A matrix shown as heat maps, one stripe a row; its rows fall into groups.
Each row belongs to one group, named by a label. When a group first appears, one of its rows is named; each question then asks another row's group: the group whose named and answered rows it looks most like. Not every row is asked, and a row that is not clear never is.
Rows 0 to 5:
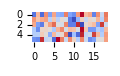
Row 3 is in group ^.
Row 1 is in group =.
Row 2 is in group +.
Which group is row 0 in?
=
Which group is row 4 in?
=
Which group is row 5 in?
^
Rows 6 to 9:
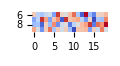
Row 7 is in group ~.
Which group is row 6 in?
^
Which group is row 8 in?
=
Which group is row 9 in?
+
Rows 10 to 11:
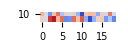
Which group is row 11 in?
~
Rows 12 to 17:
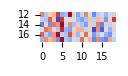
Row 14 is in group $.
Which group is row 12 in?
+
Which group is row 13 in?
=
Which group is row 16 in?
+
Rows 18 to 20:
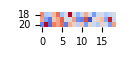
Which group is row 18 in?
+
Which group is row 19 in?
+
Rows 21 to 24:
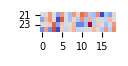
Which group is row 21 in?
~
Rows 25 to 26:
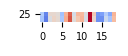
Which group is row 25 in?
^
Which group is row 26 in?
^
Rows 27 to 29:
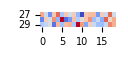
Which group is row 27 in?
+
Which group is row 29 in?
^
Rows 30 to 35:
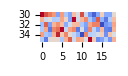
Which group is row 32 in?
$
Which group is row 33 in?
$
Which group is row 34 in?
+
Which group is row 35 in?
^
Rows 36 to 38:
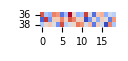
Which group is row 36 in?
+
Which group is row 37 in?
$
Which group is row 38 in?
~
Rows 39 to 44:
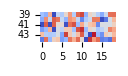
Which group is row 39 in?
^
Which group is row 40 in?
$
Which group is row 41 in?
$
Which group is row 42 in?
^
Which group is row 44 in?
$
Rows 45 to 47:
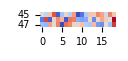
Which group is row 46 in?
$
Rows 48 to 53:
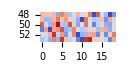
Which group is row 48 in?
~
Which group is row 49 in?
+
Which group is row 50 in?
+
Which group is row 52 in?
=
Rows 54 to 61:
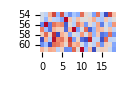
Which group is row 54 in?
~
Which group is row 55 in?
^
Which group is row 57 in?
+
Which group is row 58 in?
~
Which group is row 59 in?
$
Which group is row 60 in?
$
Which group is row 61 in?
~
